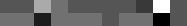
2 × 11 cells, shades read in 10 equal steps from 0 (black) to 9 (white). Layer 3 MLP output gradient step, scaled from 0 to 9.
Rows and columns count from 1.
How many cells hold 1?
1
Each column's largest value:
4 4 6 4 4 4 3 4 4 9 3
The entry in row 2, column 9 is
4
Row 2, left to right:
4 4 1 4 4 4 3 4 4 0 3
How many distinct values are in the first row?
5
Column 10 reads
9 0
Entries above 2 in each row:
10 9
